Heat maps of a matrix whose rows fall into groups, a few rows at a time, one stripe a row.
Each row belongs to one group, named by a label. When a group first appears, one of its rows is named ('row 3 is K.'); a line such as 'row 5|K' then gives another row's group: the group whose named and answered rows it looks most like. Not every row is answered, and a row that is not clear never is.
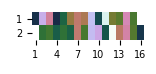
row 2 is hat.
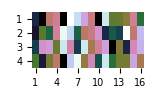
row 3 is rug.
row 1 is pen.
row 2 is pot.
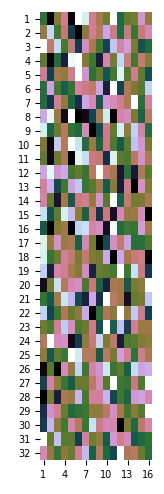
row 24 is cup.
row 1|pen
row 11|pen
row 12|cup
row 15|hat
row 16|pen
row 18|hat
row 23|hat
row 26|pot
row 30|rug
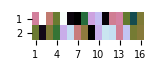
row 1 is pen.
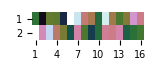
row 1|pen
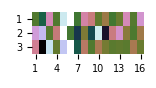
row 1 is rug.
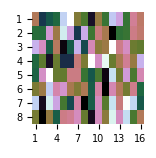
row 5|hat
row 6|hat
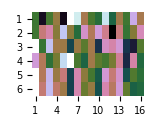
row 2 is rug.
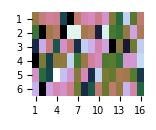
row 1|cup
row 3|rug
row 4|pot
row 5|hat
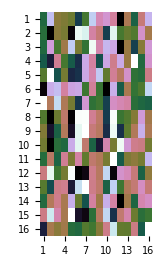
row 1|rug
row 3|rug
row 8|pen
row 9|pen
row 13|pen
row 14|rug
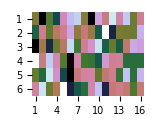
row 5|cup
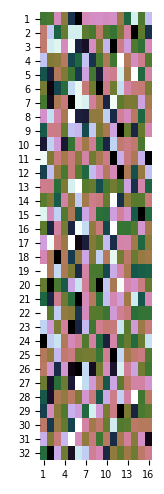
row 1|cup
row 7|pen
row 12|rug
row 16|pen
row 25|hat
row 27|pen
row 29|rug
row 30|pen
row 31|hat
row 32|pen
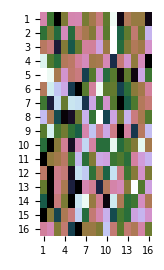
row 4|hat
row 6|cup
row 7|rug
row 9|rug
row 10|pen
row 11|pot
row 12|pen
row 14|pen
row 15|pot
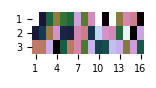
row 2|cup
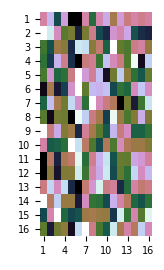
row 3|pen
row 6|pot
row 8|pen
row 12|pot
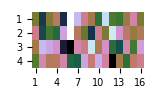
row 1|pen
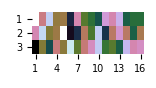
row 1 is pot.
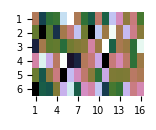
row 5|pen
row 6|pot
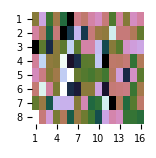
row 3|pot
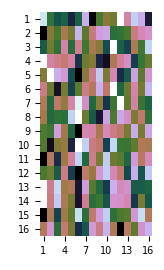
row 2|pot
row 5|cup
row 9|cup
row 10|pen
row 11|pot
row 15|pot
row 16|rug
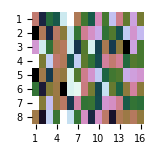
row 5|pot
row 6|pen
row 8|rug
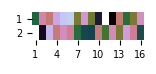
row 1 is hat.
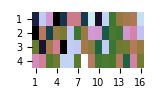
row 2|pot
